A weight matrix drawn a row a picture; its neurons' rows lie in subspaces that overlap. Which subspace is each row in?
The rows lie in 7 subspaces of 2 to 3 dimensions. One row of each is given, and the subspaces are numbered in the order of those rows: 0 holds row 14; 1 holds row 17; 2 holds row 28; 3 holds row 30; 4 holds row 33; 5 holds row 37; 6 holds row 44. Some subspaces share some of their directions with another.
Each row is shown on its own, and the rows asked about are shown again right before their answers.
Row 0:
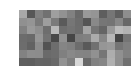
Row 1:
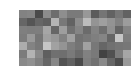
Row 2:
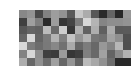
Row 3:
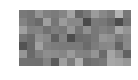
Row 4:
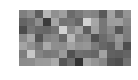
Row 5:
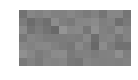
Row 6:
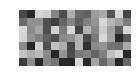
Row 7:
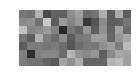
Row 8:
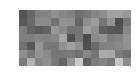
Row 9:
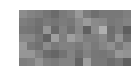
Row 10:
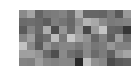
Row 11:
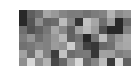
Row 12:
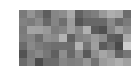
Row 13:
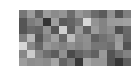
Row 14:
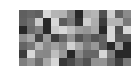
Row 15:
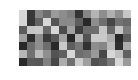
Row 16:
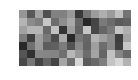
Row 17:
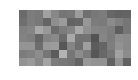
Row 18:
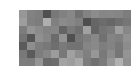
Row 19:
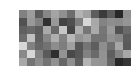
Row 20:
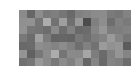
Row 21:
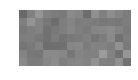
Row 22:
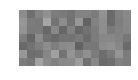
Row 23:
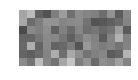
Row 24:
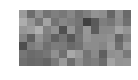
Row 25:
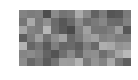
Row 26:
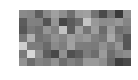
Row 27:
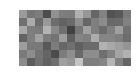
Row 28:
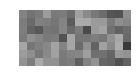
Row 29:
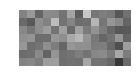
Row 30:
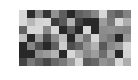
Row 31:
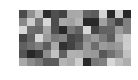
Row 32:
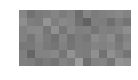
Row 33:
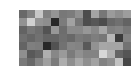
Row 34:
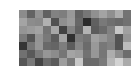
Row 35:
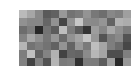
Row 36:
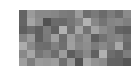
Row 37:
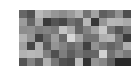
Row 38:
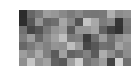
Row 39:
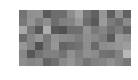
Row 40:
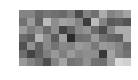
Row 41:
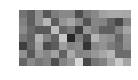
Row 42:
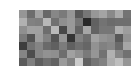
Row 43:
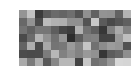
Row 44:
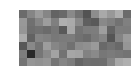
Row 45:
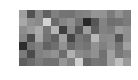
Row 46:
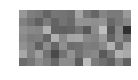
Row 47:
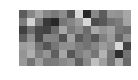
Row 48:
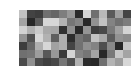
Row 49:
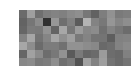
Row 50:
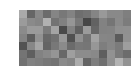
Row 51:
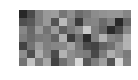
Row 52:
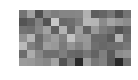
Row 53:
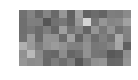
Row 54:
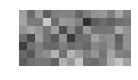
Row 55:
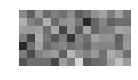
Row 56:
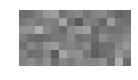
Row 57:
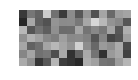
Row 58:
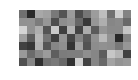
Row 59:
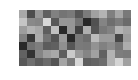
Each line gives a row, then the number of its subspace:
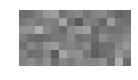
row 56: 1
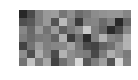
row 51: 1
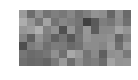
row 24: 1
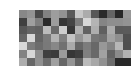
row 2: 6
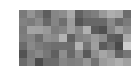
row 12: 2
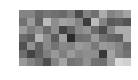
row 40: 5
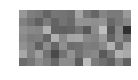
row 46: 0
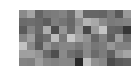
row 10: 0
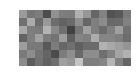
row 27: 6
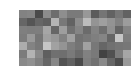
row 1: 4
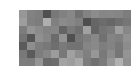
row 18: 5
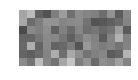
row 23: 5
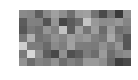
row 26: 6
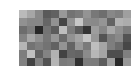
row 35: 1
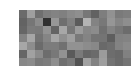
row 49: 2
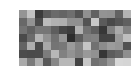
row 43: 5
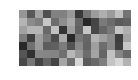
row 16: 2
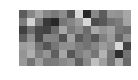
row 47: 4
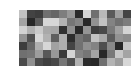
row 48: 4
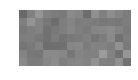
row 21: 4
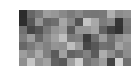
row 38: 1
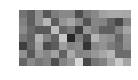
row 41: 1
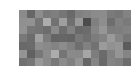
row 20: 2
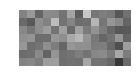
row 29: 4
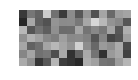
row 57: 5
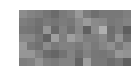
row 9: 0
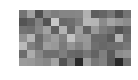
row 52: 4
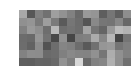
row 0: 6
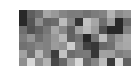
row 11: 1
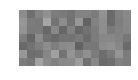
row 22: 2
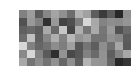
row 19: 6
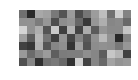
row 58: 5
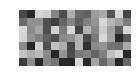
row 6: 5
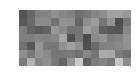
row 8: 1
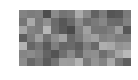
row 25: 6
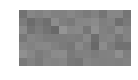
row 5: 3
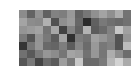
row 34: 2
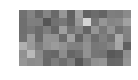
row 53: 4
